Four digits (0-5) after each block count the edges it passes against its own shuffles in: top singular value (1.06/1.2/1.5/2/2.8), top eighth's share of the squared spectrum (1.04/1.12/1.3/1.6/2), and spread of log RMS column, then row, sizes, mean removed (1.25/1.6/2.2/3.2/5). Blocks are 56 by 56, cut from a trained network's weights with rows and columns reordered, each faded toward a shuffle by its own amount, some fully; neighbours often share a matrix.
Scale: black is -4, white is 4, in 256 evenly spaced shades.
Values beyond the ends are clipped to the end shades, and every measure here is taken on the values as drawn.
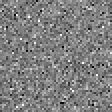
0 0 0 0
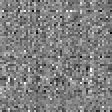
2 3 1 3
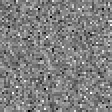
0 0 0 0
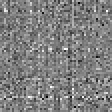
2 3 1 2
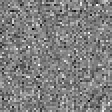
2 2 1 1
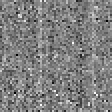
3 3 1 2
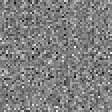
2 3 1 1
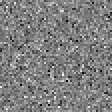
0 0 0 0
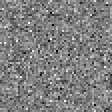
0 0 0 0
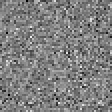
2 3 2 1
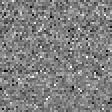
1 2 1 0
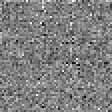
2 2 2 1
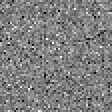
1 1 1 0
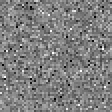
1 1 0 0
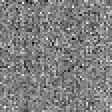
2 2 0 1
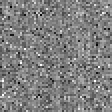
2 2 1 1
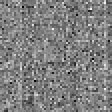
2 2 1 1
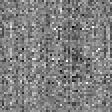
3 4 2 2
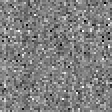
1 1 0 1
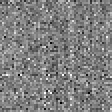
2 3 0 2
